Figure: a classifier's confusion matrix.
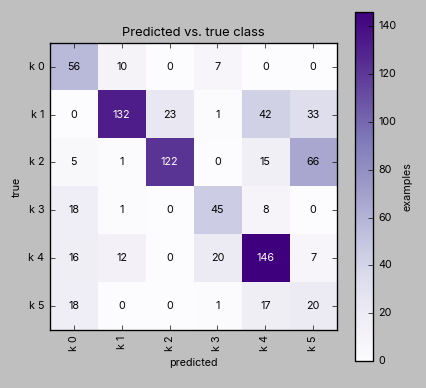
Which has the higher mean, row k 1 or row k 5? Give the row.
k 1
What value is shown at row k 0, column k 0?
56
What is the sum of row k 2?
209
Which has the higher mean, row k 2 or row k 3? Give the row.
k 2
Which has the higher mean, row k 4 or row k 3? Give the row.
k 4
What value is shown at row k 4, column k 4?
146
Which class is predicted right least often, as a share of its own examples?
k 5
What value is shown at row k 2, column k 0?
5
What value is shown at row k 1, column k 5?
33
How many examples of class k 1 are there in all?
231
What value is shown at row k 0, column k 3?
7
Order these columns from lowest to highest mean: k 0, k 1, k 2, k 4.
k 0, k 2, k 1, k 4
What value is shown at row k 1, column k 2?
23
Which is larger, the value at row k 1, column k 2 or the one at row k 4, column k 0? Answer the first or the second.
the first
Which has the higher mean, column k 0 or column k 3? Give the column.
k 0
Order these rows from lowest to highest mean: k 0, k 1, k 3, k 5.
k 5, k 3, k 0, k 1
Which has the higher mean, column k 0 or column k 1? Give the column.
k 1
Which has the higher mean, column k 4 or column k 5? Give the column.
k 4
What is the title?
Predicted vs. true class
